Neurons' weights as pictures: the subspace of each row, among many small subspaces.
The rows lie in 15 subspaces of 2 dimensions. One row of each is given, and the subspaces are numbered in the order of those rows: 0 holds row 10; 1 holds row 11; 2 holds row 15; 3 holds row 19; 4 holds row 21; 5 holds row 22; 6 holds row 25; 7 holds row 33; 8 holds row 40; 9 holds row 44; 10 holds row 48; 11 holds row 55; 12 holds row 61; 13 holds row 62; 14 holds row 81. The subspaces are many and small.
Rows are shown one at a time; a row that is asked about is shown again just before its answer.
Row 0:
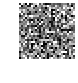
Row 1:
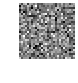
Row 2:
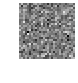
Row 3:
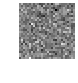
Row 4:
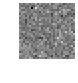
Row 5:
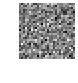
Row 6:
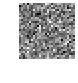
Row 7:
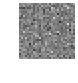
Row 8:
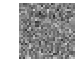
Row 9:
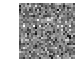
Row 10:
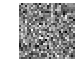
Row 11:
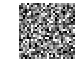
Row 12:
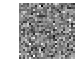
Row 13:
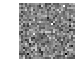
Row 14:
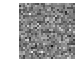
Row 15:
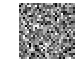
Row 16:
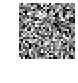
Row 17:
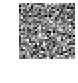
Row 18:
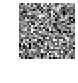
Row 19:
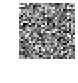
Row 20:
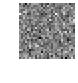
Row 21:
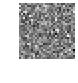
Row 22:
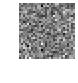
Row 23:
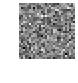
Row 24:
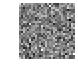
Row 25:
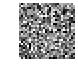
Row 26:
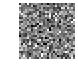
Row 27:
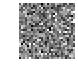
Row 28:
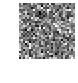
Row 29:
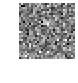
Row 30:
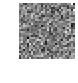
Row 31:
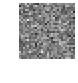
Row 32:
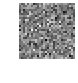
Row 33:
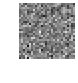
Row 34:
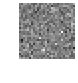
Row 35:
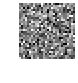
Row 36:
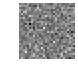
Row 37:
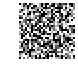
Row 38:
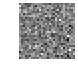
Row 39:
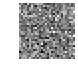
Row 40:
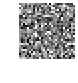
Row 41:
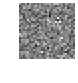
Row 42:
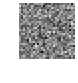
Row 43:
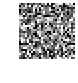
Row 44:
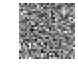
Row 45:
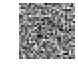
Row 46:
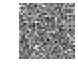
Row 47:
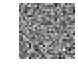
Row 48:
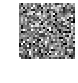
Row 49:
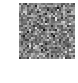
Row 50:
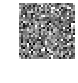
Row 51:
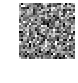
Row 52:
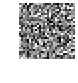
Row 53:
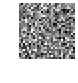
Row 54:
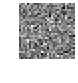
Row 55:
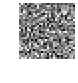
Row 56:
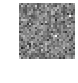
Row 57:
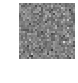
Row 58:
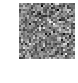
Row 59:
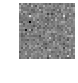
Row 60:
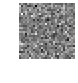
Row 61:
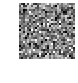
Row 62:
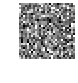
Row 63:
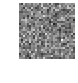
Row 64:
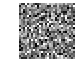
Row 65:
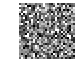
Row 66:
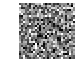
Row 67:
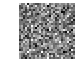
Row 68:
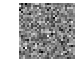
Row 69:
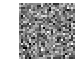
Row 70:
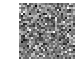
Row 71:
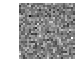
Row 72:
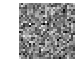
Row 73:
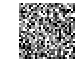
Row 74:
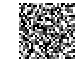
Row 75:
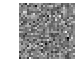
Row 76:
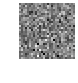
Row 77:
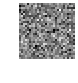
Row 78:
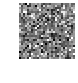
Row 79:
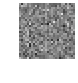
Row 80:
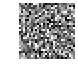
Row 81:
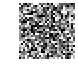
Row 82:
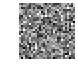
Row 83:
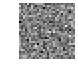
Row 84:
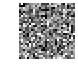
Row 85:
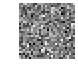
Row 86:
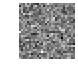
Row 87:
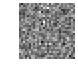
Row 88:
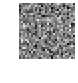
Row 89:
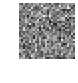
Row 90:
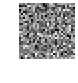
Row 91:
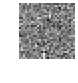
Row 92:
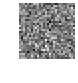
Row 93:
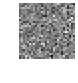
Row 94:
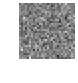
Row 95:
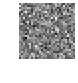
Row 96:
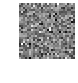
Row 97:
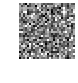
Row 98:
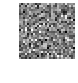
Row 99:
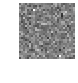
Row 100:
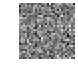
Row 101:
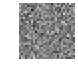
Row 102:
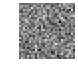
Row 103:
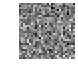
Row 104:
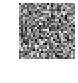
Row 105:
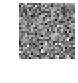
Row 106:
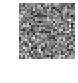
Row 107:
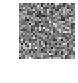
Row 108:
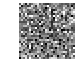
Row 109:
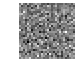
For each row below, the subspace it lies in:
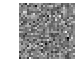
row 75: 7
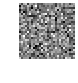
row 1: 3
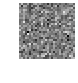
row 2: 12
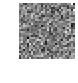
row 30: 13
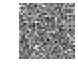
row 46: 3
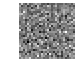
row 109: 11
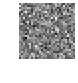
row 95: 4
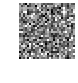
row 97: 7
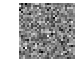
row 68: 14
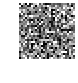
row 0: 6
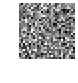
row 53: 11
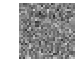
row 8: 1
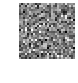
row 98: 11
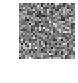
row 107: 9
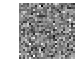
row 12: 14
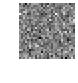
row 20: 1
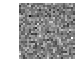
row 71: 6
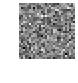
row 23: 6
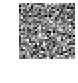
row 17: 5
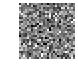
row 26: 10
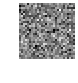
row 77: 3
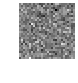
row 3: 9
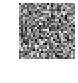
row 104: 0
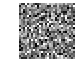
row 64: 11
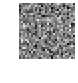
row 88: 13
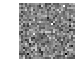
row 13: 14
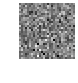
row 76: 0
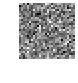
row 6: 1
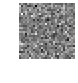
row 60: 13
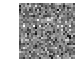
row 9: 13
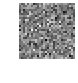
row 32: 12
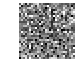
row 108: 6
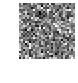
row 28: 1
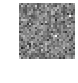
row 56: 3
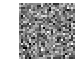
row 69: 5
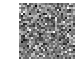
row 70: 3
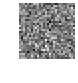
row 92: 12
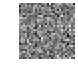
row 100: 8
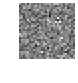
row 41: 10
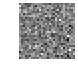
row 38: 7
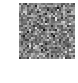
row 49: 3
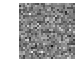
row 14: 14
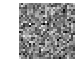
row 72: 3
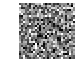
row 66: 6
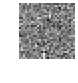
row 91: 10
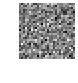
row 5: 12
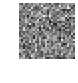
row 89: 11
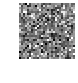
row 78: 7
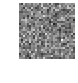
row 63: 11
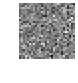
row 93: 7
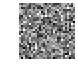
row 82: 6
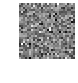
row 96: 10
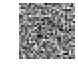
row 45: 6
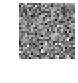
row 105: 13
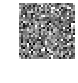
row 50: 13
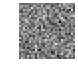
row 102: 0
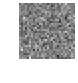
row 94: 0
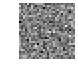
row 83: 5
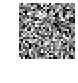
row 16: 1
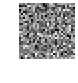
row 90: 4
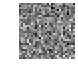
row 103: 8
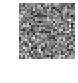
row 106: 14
